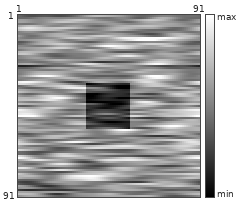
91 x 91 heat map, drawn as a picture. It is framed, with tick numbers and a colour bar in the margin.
Ninth with the lowest average: centre. Odd patch: lower, in the centre. Grain: streaks across.
